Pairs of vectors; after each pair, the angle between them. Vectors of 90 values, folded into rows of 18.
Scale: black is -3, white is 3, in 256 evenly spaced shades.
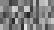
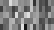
nearly opposite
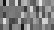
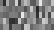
nearly parallel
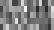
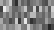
partly aligned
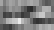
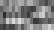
nearly parallel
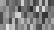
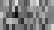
partly opposed
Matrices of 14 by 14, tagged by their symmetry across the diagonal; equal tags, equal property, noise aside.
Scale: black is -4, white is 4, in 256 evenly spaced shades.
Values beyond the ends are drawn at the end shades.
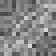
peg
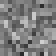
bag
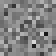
peg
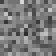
bag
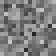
peg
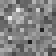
peg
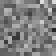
bag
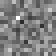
peg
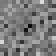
peg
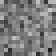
bag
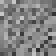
peg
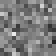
bag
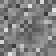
peg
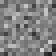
peg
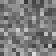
bag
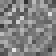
peg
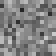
bag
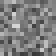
bag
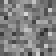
bag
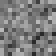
peg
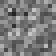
peg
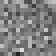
bag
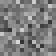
bag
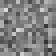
bag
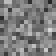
bag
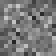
peg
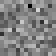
bag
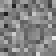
peg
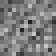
peg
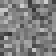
bag
